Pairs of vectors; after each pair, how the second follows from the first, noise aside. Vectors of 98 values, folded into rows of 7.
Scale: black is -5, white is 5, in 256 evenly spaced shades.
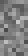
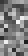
scaled up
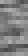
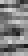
scaled up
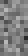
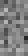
sign-scrambled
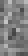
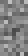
sign-scrambled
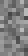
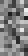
scaled up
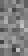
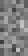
copied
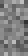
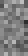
copied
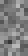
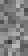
copied
